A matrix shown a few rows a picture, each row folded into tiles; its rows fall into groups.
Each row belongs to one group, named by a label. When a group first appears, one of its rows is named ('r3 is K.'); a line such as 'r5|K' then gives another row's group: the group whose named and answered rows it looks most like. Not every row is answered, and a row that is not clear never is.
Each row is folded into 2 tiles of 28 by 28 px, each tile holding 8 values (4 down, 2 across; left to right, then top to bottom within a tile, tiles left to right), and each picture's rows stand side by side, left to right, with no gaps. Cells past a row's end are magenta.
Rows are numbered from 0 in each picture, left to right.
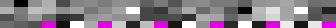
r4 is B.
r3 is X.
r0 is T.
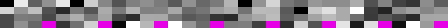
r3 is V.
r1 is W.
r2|X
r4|T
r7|X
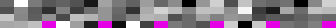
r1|V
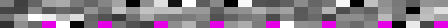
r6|W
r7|B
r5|V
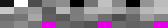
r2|T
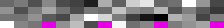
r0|V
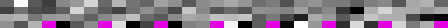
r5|X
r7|V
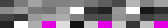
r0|X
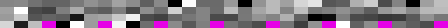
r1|X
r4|T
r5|V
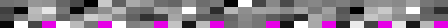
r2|V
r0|B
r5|X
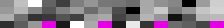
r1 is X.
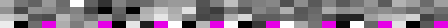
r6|X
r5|V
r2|B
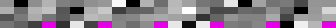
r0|T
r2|W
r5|B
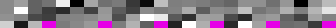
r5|T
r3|X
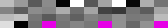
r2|W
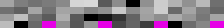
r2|T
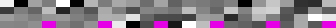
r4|T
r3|X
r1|W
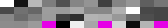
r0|W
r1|X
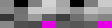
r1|T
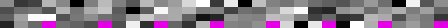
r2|B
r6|X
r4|W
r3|V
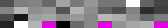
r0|X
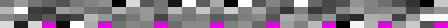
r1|X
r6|X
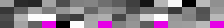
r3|W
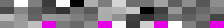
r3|V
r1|W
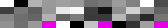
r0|W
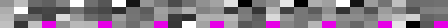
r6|W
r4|W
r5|W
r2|W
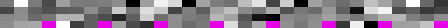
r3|W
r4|V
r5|W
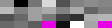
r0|T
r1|X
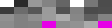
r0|W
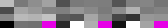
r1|X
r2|X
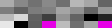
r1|V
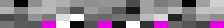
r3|T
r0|T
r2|B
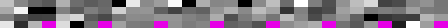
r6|V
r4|T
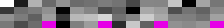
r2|B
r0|W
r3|W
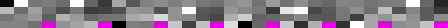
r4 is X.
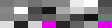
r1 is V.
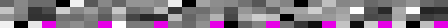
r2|V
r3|W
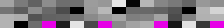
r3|B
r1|B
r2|W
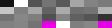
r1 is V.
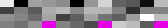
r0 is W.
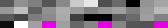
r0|X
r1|V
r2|T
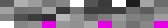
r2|W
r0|V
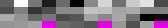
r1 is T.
